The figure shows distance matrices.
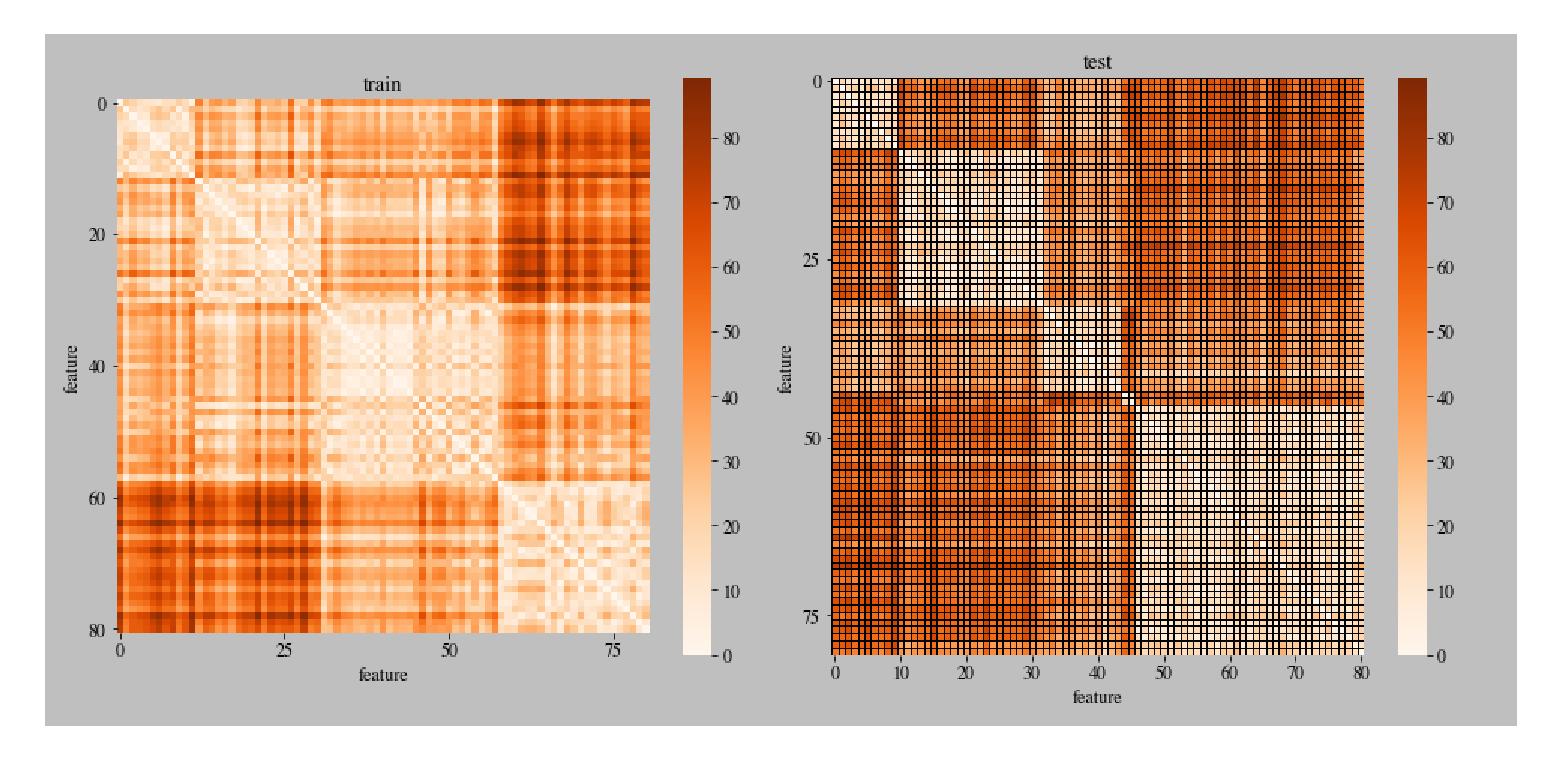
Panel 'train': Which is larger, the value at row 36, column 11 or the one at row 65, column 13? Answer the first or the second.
the second
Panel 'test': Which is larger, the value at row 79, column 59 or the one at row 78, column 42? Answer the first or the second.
the second
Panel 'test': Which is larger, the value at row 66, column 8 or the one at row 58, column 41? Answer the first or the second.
the first
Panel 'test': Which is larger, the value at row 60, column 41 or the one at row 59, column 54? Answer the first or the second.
the first
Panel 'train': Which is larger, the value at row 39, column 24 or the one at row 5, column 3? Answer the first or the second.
the first
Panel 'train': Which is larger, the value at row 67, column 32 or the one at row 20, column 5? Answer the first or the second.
the first
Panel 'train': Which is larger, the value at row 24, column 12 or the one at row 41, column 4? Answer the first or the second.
the second
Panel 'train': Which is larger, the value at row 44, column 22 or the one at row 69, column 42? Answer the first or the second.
the second
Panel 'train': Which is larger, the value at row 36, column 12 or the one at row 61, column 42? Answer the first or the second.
the second
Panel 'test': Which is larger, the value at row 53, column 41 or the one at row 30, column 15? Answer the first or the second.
the second
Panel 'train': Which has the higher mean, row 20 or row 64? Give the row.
64
